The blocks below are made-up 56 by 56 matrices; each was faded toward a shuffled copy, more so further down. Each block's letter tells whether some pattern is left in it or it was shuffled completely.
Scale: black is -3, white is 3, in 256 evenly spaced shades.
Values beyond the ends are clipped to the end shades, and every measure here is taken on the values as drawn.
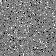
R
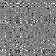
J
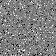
R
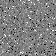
R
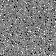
R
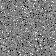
R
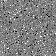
R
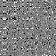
J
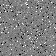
R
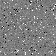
R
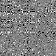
J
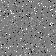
R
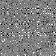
J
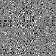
J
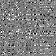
J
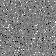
R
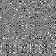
J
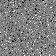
R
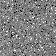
R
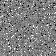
R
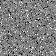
R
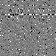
J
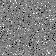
R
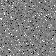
R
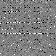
J
